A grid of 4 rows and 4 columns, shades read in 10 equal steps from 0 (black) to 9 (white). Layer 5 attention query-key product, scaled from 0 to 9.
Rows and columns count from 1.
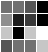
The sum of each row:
11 8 23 18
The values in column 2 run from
0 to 4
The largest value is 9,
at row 3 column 4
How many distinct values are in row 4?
3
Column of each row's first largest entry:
1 1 4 4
